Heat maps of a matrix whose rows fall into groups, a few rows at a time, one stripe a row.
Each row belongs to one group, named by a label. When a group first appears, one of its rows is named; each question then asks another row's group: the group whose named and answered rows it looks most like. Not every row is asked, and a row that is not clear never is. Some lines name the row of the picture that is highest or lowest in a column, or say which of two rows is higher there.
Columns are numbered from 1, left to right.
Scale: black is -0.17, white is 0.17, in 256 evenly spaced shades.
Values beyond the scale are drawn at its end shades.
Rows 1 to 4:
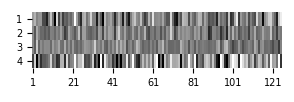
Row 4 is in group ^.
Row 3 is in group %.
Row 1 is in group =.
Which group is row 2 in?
=
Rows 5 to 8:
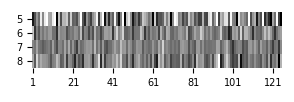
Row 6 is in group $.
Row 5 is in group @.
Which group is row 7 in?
%
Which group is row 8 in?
%
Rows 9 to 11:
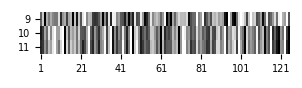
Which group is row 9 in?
^
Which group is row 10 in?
@
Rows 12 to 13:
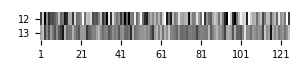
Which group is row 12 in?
^
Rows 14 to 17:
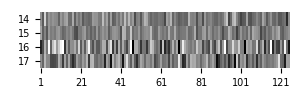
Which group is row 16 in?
@
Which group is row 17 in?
=
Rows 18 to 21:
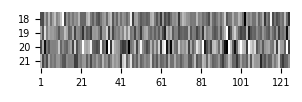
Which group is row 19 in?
%
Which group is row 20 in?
^
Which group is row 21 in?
$
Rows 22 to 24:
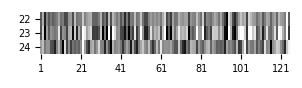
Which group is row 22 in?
^
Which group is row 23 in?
^
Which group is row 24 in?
=
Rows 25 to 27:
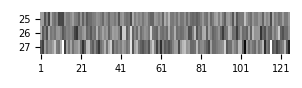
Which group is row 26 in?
$
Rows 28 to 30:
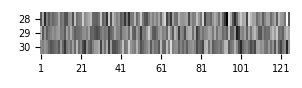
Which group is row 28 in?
^
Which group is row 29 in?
$
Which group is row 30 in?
%
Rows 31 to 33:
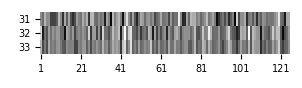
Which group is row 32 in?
$
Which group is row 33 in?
$
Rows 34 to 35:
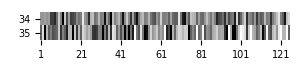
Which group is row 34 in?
=
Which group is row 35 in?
^
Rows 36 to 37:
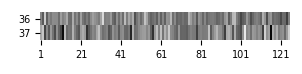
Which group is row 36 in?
%
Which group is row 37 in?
=
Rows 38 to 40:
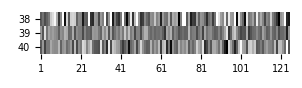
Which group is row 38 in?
@
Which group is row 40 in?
^
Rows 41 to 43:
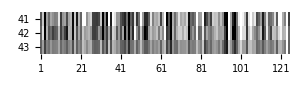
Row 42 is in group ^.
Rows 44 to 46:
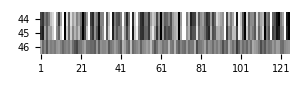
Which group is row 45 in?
@
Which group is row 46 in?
$
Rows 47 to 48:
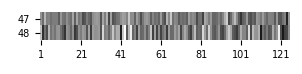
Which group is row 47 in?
%
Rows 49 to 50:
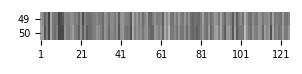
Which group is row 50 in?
=
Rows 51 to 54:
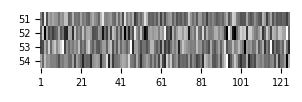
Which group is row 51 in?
%
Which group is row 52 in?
^
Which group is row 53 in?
@
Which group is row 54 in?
%
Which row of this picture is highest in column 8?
53
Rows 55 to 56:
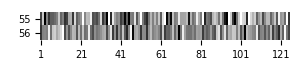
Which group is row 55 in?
^
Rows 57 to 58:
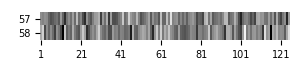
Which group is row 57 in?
%
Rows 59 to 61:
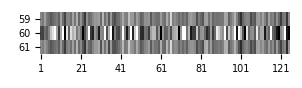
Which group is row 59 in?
%
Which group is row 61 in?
%
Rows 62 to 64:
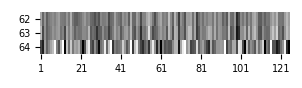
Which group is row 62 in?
$
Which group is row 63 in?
$
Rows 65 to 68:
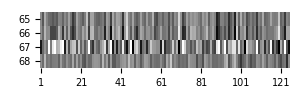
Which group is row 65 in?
=
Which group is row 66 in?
=
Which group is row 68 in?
%
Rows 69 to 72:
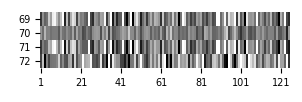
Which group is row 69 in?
@
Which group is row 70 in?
%
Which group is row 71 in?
@
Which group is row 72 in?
^
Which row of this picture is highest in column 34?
70
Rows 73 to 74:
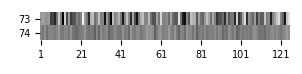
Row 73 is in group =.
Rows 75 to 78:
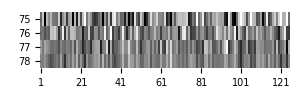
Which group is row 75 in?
^
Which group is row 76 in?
@
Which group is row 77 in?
%
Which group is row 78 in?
%
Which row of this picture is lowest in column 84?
76
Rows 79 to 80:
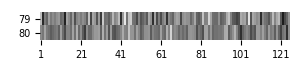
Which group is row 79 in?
$
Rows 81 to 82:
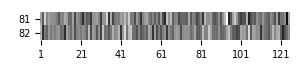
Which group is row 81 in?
%
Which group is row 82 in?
$
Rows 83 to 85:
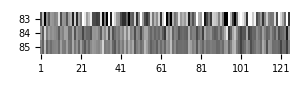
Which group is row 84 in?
%
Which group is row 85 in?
%
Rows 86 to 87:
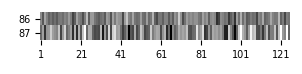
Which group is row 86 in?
=
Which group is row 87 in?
^
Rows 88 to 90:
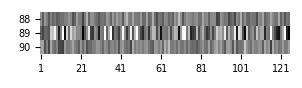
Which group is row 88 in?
=
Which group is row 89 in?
@
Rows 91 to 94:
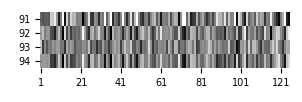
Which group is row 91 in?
@
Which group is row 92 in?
=
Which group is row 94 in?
=
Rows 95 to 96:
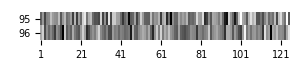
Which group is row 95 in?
^
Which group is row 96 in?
=
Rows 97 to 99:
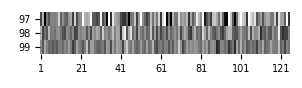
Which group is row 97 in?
^
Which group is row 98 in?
$
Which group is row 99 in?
=
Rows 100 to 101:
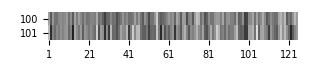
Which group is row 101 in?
$
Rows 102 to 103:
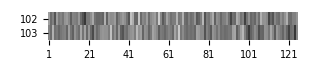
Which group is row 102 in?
$
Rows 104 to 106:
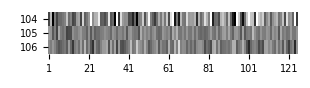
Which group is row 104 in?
^
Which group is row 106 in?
%
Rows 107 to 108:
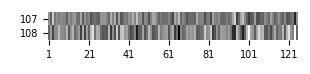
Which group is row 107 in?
%
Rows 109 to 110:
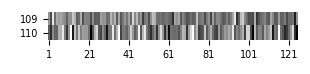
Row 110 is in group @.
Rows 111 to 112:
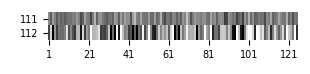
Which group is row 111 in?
=
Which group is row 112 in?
^
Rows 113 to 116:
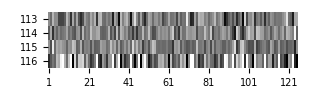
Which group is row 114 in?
^
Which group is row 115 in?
%
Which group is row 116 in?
@
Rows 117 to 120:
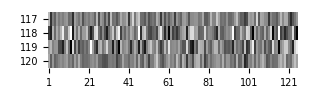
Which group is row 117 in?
$
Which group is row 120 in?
$
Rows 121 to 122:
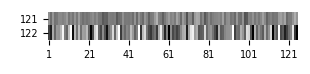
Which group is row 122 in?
@
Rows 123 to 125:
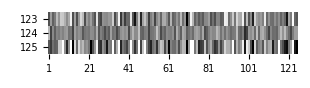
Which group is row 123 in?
@
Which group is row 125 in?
@
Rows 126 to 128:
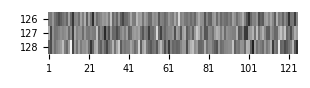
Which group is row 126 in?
%
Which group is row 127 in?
$
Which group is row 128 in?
@
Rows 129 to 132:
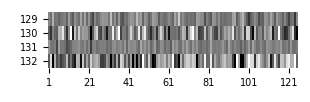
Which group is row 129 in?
%
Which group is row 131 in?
=
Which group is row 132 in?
^
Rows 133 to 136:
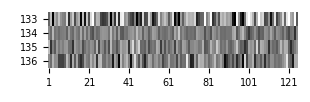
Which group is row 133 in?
^
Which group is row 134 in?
%
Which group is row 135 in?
$
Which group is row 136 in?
=
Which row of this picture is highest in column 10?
133
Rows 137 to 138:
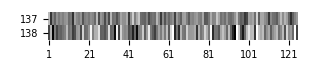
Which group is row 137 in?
$
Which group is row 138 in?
^
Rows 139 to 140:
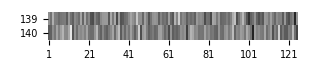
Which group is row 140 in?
@
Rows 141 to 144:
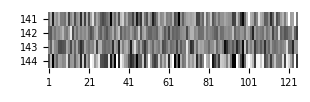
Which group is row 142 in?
@
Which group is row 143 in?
=
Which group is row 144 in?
^
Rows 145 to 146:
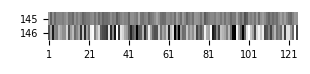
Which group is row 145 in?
$
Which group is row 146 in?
^
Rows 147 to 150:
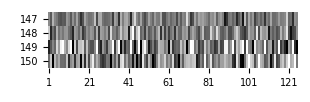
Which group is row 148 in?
$
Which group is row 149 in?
@
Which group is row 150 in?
^
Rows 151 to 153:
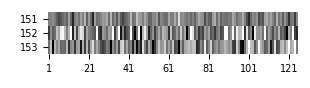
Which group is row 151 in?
%
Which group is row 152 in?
@
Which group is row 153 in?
^
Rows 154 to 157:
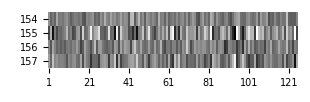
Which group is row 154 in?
$
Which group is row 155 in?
^
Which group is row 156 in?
=
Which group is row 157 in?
%
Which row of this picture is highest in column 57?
156
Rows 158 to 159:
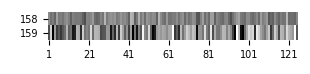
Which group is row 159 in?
^
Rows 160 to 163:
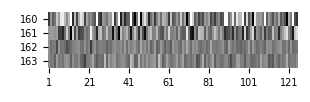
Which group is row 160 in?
@
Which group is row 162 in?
=
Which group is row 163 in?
$
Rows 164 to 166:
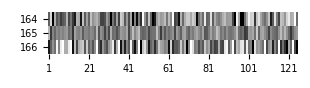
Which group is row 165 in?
$
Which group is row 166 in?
@
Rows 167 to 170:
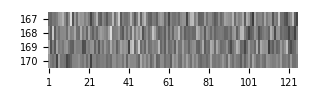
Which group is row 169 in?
$
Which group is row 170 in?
=
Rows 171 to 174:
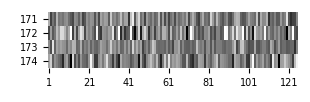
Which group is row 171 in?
$
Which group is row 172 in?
@
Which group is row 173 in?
%
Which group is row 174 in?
=
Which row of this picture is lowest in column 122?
171
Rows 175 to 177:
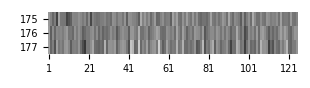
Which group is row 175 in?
=
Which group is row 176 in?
$
